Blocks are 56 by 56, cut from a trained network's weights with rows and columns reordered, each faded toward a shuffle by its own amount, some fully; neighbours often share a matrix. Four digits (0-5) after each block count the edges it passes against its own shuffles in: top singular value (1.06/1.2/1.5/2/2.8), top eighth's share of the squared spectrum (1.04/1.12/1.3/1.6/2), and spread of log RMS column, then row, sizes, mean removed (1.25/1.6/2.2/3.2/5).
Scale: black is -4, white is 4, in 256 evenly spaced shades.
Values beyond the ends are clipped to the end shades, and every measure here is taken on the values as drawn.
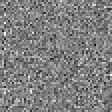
3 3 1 1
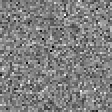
0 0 0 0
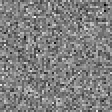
2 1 0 0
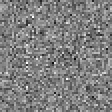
3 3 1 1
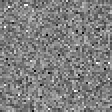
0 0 0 0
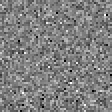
3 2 0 1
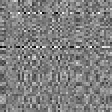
4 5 2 2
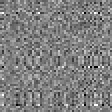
4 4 2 2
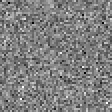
0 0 0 0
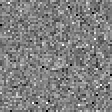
2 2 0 0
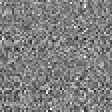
4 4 1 2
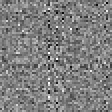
3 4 2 1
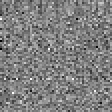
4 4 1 2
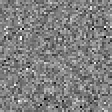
2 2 1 1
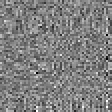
4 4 2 1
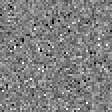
1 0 0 0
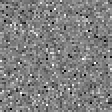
0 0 0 0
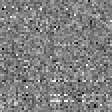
3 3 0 2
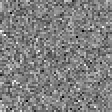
1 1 0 0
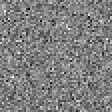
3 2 0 0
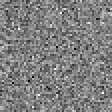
3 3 1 0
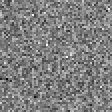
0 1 0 0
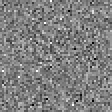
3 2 0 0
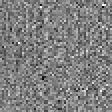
4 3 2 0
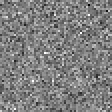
0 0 0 0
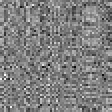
4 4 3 2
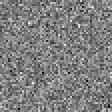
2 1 0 0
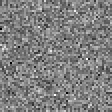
2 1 0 0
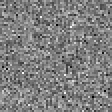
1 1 0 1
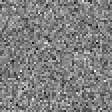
2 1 0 0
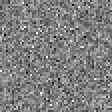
0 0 0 0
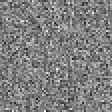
2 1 0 0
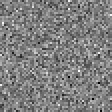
2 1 0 0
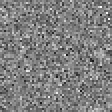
2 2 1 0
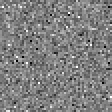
1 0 0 0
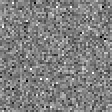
0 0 0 0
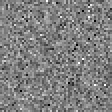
2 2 0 0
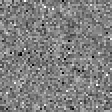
1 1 0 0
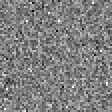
1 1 0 0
